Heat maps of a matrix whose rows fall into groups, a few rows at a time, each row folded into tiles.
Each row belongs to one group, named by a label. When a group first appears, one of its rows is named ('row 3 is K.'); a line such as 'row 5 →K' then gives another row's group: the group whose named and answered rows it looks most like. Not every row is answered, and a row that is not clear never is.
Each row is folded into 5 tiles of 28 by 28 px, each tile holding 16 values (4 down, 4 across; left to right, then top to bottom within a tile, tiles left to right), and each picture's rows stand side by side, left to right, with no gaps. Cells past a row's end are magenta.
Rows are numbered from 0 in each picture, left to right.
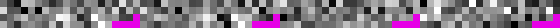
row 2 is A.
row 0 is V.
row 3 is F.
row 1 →V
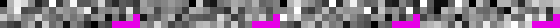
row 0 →F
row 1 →A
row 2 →F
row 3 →A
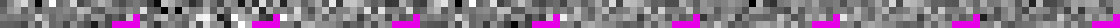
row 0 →F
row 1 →V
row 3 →F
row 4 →F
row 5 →A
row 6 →F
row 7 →A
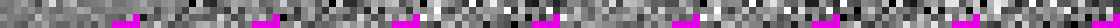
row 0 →F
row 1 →A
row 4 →F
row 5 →F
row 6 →A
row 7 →F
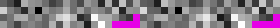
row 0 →V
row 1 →V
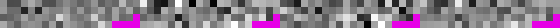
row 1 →A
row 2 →V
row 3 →A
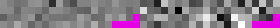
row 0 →A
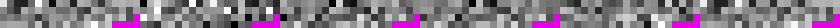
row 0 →A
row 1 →F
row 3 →A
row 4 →V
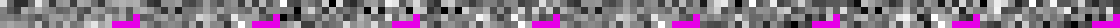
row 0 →A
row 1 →V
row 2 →A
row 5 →F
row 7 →F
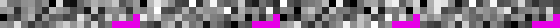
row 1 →F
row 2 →A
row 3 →F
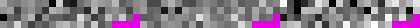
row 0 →A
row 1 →V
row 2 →A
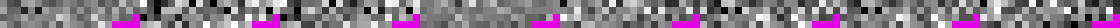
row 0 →V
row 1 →A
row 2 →A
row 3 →F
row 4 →F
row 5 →V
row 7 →F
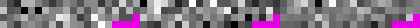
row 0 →V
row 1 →F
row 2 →F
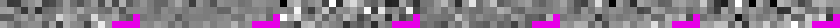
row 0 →V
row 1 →A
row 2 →F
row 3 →F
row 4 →A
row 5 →A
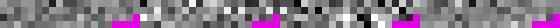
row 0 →A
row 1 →F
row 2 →V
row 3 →A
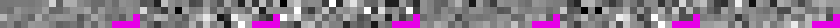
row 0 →F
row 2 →F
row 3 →A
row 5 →A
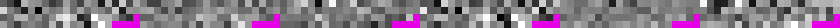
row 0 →V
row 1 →V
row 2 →F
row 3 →V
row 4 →A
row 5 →A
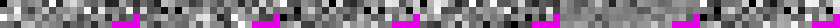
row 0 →F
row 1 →V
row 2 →A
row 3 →F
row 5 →A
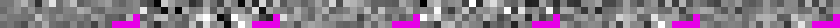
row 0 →F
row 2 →F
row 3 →F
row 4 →V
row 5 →V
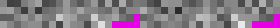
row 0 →V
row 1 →V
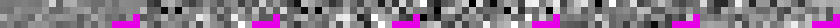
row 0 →F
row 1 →V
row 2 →V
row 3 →A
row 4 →F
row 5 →A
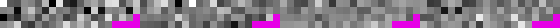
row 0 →A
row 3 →V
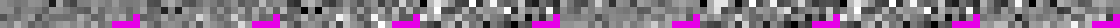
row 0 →A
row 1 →V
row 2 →V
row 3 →F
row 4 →A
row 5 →F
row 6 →F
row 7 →A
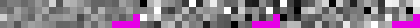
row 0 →F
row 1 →F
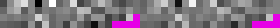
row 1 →F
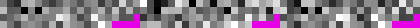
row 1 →A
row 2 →V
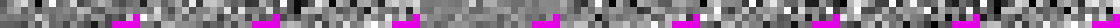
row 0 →F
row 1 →F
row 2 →A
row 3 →F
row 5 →F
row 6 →F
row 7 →A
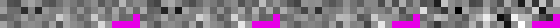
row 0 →V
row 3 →V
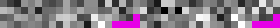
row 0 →V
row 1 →V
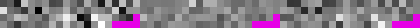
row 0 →V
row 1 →F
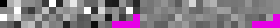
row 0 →F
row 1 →F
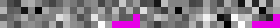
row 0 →V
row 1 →V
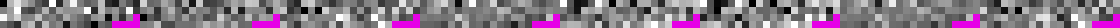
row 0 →F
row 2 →V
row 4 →A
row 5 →A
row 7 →V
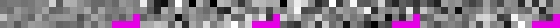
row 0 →F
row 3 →V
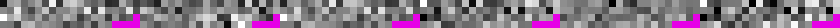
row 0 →F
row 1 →V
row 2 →F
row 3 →A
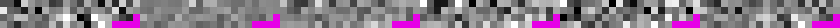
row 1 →F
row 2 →A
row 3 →A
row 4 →A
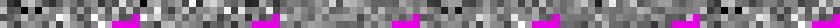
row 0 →V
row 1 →F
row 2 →F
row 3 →V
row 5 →V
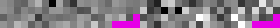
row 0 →A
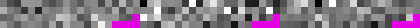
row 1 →F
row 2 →F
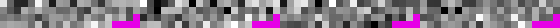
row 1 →A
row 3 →V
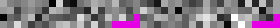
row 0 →A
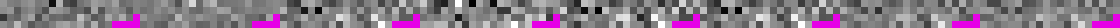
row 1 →F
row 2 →V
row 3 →A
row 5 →V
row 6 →V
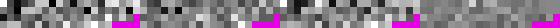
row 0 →A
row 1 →V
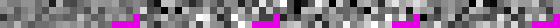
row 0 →A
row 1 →V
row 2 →A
